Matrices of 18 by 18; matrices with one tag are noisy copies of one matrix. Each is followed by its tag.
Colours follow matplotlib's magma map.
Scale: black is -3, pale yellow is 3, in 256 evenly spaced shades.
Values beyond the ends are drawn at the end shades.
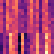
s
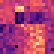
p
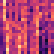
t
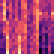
t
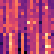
s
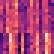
s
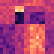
p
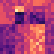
p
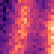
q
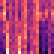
t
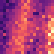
q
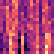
s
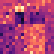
p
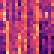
t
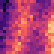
q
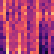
t
